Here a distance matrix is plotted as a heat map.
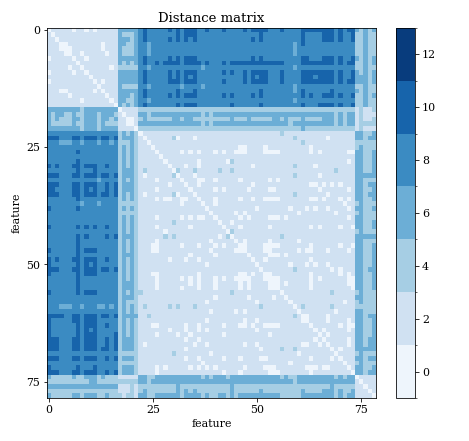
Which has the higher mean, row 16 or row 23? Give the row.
16
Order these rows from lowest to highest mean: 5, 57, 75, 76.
57, 76, 75, 5
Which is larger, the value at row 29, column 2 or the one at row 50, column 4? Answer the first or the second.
the first
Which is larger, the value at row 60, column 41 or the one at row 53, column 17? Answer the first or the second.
the second
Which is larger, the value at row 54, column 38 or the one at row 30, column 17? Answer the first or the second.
the second
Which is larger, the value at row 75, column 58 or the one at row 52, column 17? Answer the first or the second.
the first
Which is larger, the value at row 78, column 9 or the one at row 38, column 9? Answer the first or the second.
the second
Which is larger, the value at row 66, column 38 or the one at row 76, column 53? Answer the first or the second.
the second
